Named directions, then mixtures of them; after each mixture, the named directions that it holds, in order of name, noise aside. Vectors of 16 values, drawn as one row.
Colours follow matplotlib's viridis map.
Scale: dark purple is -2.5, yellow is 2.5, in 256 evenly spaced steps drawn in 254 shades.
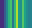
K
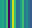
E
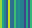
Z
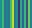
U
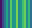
K, Z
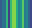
E, K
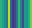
E, K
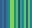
K, U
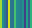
Z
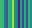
U, Z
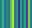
U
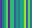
Z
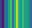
K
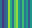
K, Z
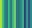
E, Z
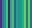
Z
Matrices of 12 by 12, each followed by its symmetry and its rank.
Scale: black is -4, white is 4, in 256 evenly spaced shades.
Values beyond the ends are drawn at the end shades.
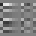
neither, rank one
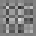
symmetric, rank one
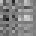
neither, rank two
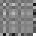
symmetric, rank one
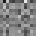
neither, rank two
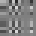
neither, rank one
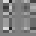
neither, rank one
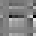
neither, rank one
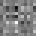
neither, rank two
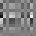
neither, rank one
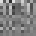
neither, rank two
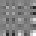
symmetric, rank one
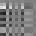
neither, rank one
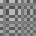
symmetric, rank one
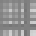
symmetric, rank one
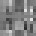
neither, rank two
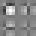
symmetric, rank one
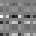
neither, rank one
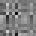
neither, rank two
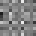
neither, rank two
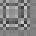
symmetric, rank one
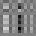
neither, rank one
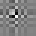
symmetric, rank one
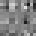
neither, rank two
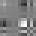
symmetric, rank one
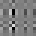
neither, rank one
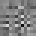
neither, rank two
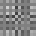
symmetric, rank one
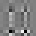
neither, rank one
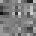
neither, rank two
